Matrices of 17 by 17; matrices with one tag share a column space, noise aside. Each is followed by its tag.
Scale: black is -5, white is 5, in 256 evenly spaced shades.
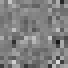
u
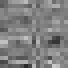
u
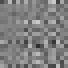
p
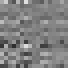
p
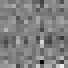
u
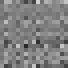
p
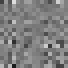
p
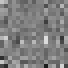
u
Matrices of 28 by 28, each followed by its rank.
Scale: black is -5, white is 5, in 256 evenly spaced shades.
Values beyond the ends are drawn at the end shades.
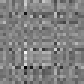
three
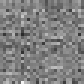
five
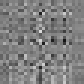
three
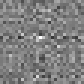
five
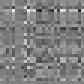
three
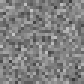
full rank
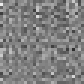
five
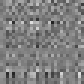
three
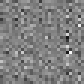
five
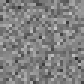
full rank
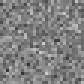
full rank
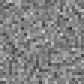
full rank
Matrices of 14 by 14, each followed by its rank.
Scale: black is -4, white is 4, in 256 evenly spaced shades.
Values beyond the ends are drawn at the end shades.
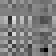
two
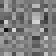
two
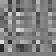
two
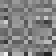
two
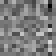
three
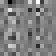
two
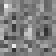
three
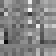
three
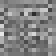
three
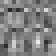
three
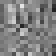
three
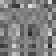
two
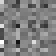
two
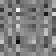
two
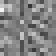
three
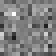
three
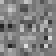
three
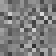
three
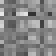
two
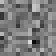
three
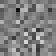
three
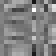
two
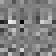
two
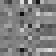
two
